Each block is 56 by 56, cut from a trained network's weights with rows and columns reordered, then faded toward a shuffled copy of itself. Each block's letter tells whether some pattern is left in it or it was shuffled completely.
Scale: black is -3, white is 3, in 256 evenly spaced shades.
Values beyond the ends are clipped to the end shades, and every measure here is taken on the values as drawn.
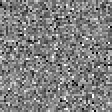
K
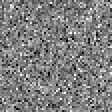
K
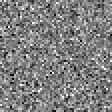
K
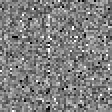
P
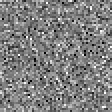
K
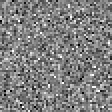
K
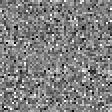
P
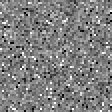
K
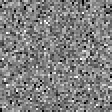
K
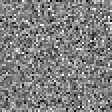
P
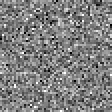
K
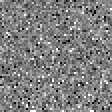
K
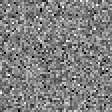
K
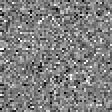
P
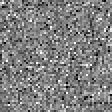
K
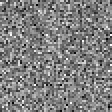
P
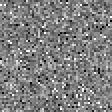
K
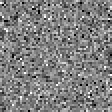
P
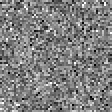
P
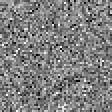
K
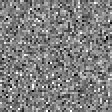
K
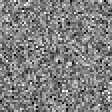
K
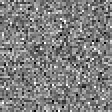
P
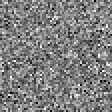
K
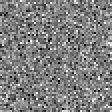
P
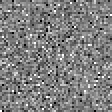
K
